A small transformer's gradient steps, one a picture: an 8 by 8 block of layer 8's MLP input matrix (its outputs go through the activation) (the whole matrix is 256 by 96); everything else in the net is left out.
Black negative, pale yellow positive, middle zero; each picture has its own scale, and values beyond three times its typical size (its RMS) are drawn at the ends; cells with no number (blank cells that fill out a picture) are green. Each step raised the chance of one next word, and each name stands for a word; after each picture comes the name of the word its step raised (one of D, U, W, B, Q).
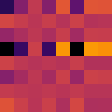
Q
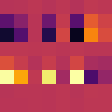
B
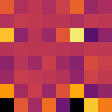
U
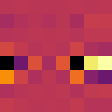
B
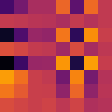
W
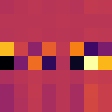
B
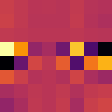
B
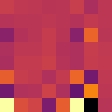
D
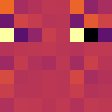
U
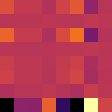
U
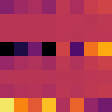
Q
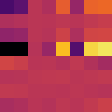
Q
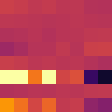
W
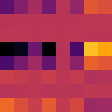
Q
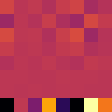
U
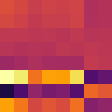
D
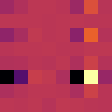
Q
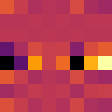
D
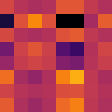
D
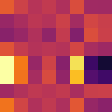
U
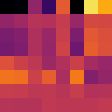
Q
